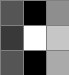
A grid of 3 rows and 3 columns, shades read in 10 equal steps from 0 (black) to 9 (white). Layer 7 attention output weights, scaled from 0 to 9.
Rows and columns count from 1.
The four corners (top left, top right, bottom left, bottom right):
3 5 3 6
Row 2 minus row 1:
-1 9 2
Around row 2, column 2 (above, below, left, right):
0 0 2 7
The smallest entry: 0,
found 2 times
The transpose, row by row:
3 2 3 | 0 9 0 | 5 7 6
